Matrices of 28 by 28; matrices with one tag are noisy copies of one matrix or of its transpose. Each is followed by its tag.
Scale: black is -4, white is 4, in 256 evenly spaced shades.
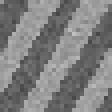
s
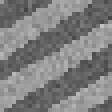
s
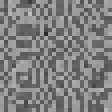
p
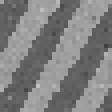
s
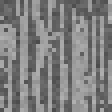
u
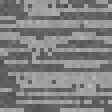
u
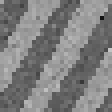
s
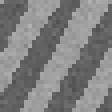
s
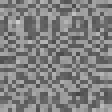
p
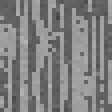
u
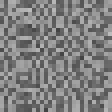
p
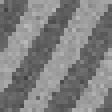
s
